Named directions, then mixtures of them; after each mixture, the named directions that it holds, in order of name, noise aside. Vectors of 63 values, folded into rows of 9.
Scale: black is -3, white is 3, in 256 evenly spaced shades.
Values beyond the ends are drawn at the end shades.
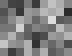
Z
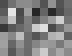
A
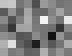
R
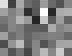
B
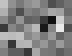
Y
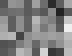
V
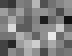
R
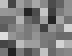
B, V, Y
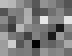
R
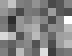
R, V, Y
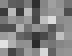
A, R, Z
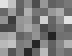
R, Y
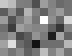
R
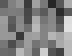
V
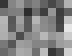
V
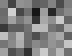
A, B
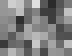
Z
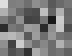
B, Y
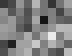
R, V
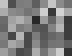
B, V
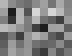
A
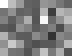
B, R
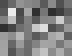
A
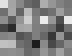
R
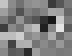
Y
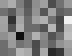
A, R, V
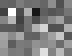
A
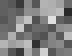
Z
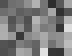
V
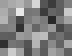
Z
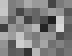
Y
